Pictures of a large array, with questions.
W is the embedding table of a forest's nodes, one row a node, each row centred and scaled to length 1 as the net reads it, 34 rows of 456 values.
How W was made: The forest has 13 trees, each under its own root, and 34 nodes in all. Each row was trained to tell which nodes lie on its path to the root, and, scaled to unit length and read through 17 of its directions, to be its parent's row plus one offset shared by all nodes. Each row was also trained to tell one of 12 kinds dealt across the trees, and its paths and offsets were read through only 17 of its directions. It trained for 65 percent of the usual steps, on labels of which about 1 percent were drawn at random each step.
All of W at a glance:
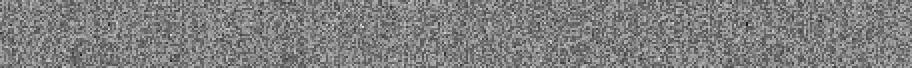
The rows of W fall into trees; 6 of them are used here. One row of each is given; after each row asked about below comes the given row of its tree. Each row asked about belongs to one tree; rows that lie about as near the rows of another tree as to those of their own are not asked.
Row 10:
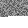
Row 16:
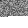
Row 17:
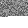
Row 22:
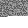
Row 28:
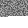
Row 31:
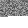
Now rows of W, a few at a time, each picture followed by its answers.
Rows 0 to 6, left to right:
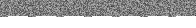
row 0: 28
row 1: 28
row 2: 28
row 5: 22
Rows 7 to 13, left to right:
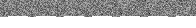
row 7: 10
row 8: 17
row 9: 22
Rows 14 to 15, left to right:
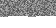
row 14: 31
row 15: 10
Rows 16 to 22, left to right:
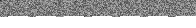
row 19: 16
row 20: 16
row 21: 31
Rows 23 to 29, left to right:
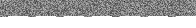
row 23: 31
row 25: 22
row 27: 22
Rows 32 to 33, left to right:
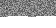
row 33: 16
